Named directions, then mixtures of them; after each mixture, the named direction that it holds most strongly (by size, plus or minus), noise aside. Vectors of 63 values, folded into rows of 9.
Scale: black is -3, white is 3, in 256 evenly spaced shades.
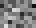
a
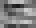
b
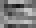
b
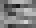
b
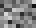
a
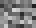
a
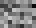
a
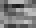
b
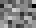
a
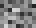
a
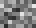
a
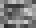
b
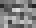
a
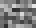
a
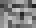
a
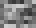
b
